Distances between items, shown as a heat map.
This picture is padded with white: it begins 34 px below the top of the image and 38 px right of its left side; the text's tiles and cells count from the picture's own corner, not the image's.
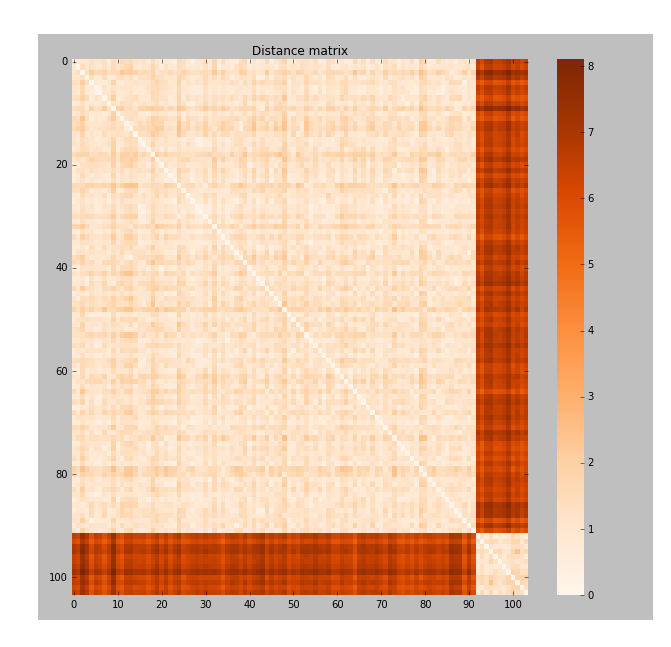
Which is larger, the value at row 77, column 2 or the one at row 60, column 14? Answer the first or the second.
the first
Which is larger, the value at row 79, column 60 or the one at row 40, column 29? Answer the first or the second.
the first
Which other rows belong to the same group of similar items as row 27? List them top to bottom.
0, 1, 2, 3, 4, 5, 6, 7, 8, 9, 10, 11, 12, 13, 14, 15, 16, 17, 18, 19, 20, 21, 22, 23, 24, 25, 26, 28, 29, 30, 31, 32, 33, 34, 35, 36, 37, 38, 39, 40, 41, 42, 43, 44, 45, 46, 47, 48, 49, 50, 51, 52, 53, 54, 55, 56, 57, 58, 59, 60, 61, 62, 63, 64, 65, 66, 67, 68, 69, 70, 71, 72, 73, 74, 75, 76, 77, 78, 79, 80, 81, 82, 83, 84, 85, 86, 87, 88, 89, 90, 91
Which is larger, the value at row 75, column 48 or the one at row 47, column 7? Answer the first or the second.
the first
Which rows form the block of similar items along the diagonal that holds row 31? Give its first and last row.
0 to 91
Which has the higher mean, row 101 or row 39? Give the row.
101
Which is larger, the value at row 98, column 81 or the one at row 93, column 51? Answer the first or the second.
the first
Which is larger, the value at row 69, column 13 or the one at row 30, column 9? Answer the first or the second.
the second
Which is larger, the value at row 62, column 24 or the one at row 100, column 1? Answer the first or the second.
the second
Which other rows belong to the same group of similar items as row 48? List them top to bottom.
0, 1, 2, 3, 4, 5, 6, 7, 8, 9, 10, 11, 12, 13, 14, 15, 16, 17, 18, 19, 20, 21, 22, 23, 24, 25, 26, 27, 28, 29, 30, 31, 32, 33, 34, 35, 36, 37, 38, 39, 40, 41, 42, 43, 44, 45, 46, 47, 49, 50, 51, 52, 53, 54, 55, 56, 57, 58, 59, 60, 61, 62, 63, 64, 65, 66, 67, 68, 69, 70, 71, 72, 73, 74, 75, 76, 77, 78, 79, 80, 81, 82, 83, 84, 85, 86, 87, 88, 89, 90, 91
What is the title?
Distance matrix
